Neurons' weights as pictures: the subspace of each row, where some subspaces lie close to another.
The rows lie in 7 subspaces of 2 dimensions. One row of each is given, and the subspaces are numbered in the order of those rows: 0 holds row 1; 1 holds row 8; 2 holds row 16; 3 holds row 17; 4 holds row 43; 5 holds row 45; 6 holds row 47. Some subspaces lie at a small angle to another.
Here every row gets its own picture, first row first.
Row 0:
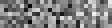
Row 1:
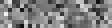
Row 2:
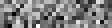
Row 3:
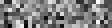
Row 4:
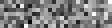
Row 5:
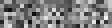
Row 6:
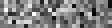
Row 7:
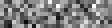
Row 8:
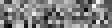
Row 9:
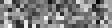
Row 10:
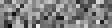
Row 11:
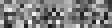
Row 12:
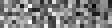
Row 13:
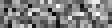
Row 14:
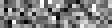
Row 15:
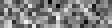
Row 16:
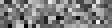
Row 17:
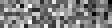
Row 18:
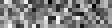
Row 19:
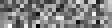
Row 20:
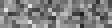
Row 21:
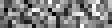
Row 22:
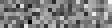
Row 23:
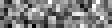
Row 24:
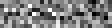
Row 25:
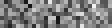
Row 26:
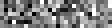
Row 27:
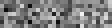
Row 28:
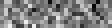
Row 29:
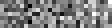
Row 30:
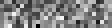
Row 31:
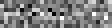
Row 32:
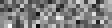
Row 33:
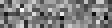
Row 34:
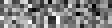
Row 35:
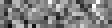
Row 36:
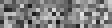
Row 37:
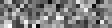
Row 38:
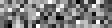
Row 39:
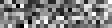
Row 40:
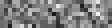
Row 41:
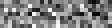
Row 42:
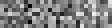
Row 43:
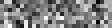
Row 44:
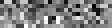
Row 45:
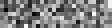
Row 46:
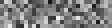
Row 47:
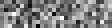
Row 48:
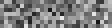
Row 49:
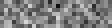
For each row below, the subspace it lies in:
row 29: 2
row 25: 2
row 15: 6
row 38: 5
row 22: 3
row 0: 2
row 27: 1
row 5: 1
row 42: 2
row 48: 4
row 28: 4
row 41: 0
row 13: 0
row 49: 6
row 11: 1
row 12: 3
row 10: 6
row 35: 4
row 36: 1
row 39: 3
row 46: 2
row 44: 3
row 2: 6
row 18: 2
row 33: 0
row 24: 0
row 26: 5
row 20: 1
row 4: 3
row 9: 4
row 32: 5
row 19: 5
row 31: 0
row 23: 1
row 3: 4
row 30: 6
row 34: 3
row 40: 0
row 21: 4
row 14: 5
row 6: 5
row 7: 6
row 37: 6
